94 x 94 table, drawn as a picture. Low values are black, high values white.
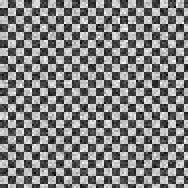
The field is checkered. No single row or column stands out from its neighbours. No overall slope runs across the table. The halves do not mirror each other. Overall the values sit about 50% of the way up the scale. The values fall into two levels.
